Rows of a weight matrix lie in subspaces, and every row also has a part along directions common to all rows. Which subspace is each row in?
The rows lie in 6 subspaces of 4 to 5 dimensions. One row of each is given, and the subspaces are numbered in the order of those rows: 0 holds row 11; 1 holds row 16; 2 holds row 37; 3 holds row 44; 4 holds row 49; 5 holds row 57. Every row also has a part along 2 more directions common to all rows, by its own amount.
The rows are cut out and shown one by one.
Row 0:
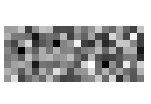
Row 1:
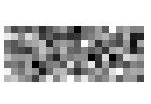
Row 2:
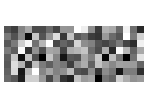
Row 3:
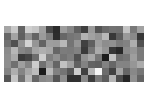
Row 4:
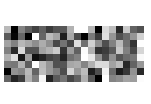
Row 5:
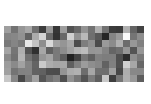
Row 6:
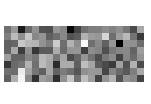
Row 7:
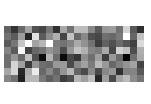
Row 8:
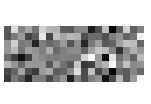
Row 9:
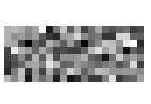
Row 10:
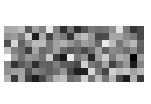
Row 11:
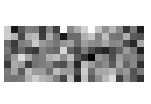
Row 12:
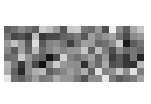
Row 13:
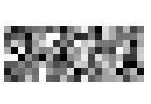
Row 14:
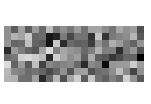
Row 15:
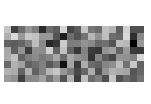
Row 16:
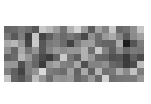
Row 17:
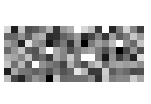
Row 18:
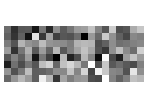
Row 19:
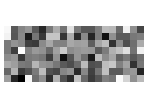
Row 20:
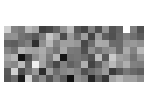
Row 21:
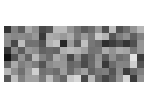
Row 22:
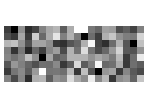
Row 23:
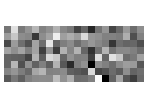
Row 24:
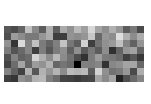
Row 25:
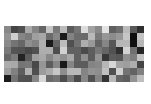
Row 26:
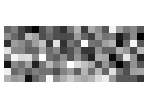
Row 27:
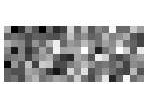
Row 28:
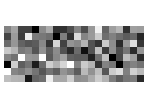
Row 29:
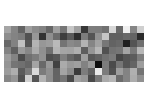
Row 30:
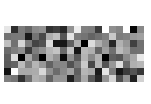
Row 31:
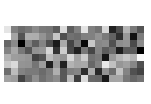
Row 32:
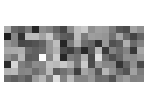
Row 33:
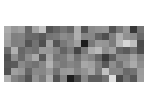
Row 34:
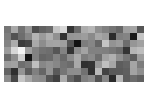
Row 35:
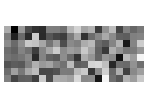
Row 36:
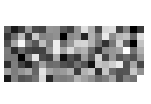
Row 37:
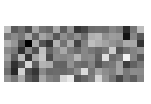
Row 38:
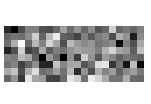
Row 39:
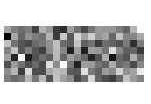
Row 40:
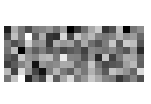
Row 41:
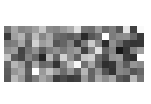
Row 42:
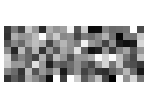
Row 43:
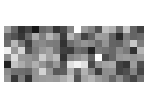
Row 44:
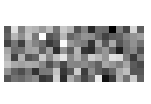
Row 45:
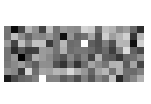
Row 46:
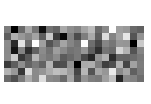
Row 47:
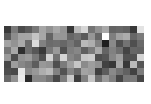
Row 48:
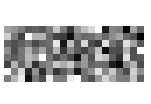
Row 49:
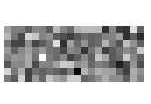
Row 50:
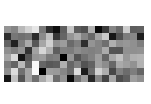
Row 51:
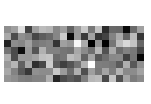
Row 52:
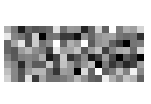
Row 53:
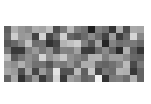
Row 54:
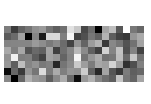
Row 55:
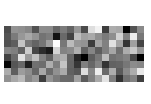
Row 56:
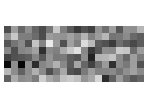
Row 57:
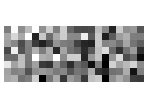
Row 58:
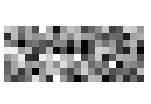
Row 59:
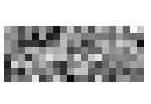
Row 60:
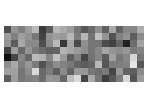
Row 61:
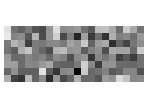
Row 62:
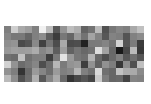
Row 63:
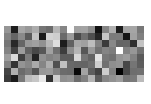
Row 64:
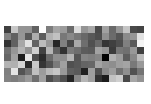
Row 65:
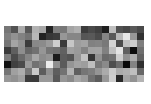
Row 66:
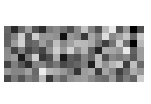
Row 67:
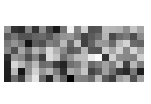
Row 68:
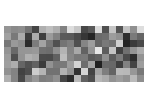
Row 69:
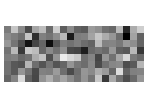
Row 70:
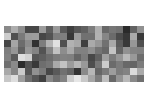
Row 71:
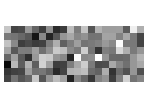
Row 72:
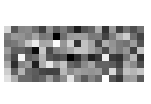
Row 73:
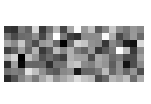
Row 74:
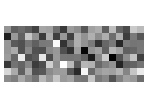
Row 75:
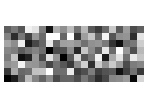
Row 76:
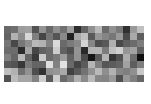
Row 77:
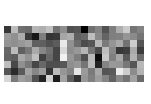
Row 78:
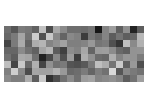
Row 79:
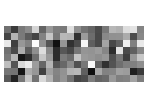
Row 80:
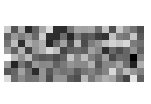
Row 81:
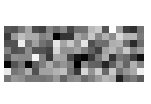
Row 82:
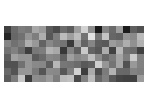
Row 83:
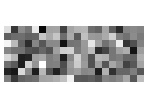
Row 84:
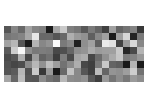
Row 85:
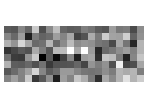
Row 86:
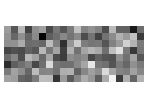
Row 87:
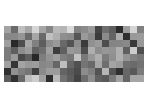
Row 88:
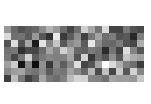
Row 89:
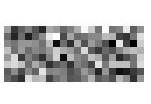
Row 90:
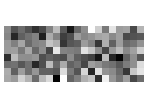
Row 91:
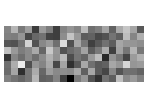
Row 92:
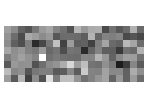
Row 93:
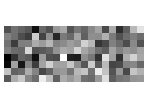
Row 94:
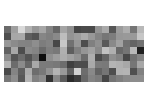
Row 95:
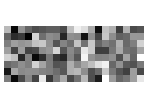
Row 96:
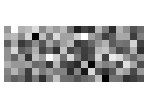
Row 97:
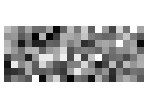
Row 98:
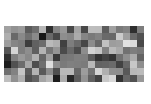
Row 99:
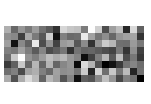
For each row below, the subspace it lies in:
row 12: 1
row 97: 2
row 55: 0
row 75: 5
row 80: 5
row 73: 2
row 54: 4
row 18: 5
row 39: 4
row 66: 0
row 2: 2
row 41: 1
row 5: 2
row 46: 0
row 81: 0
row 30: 3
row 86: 3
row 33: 3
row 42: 3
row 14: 5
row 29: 1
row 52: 1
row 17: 5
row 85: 4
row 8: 0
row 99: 0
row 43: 4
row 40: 1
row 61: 1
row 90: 3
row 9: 3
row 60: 5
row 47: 1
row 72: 2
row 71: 2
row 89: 3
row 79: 0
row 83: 2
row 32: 4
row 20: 1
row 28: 4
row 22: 1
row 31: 0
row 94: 4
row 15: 0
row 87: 4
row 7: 2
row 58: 4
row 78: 2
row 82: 1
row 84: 3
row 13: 5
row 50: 1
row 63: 4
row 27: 2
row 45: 0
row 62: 1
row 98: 3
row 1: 0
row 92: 4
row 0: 3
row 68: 1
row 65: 3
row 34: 3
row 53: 3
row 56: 5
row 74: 4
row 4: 5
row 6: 1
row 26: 4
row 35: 5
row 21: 5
